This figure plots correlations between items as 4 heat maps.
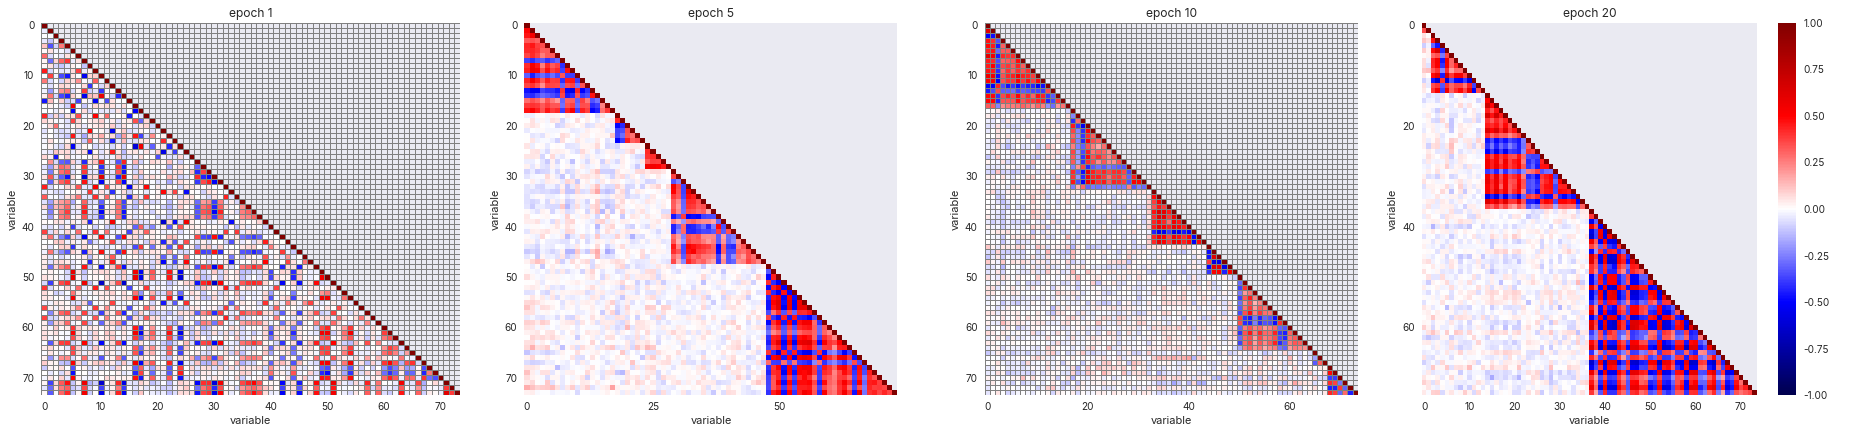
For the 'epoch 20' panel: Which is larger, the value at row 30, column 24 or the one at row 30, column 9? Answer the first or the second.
the second
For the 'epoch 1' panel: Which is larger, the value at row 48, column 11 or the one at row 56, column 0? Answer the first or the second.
the second
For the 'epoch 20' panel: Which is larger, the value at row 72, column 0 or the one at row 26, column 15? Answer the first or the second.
the second
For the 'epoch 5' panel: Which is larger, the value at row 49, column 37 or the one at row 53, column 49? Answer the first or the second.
the first
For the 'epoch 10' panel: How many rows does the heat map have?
74
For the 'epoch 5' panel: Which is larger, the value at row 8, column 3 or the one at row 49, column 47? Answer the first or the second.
the first
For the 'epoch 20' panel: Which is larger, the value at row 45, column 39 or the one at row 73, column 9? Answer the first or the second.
the first
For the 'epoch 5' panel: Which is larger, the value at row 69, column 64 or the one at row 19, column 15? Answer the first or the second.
the first
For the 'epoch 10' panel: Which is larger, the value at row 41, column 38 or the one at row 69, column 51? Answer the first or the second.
the second
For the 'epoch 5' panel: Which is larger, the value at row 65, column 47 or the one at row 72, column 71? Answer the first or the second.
the second
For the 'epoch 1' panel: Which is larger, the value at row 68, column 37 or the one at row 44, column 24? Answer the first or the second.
the second
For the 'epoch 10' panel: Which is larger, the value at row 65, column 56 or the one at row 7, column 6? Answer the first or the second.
the second
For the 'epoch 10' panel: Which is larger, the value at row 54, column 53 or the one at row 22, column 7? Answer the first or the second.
the first
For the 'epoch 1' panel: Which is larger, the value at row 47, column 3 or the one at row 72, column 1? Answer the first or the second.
the first
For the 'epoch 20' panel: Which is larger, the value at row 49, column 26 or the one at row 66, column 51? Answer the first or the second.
the first
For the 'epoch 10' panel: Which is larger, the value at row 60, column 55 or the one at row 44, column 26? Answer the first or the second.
the first
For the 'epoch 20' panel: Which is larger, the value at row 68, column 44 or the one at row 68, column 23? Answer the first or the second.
the second
